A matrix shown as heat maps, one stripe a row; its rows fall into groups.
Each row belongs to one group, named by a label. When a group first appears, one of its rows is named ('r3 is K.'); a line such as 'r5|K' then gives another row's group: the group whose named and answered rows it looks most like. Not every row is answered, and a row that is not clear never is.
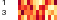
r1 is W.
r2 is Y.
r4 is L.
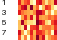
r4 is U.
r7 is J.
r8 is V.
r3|L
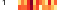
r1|U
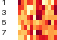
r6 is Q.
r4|U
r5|W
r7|U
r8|Q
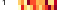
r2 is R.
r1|W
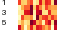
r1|W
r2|U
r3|U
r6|J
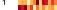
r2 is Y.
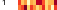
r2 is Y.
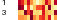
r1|W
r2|L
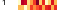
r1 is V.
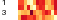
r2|L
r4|Y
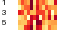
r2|U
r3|L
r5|U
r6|U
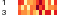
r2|V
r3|W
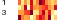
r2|Q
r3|Y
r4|L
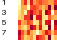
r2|R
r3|W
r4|U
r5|W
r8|L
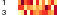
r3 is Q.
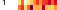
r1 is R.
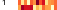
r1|V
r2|Y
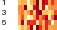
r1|V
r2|V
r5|W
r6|U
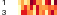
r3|U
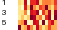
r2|Q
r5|V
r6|L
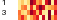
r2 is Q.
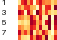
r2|W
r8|J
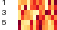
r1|R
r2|V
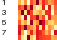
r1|V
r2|Y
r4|V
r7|J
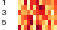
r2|Q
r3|L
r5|U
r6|L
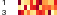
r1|J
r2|V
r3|L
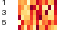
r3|J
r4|J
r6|L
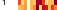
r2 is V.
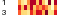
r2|Y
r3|J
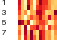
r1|L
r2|L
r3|J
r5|L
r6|V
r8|Q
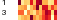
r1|J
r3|W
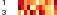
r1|W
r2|L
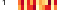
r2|W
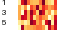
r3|Q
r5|R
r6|R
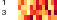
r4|U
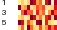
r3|U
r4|R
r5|L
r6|W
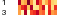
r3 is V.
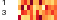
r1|Q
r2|W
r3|U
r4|J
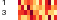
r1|W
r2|W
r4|R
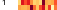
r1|Y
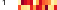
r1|Y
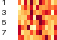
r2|U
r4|U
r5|Q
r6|L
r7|J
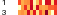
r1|W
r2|U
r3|W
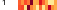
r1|Y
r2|W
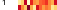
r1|Q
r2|L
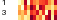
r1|Q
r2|Q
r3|V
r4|R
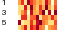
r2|Q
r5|J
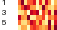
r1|W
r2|Y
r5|R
